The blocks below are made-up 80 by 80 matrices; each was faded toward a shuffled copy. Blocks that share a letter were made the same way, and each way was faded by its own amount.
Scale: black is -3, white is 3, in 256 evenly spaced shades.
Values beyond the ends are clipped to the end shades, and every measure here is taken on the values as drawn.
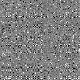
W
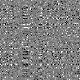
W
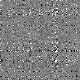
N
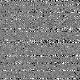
N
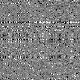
W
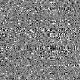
W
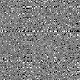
W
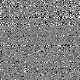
N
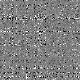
N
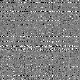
N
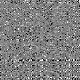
W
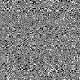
W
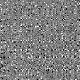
W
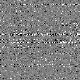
N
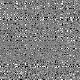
N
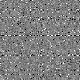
W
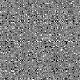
W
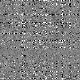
N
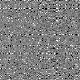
W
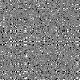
W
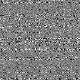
N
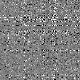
N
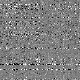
N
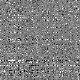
N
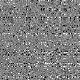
W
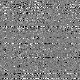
N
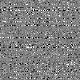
N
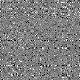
W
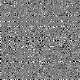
N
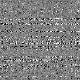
N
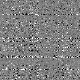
N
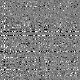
N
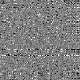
W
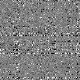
N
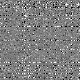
N
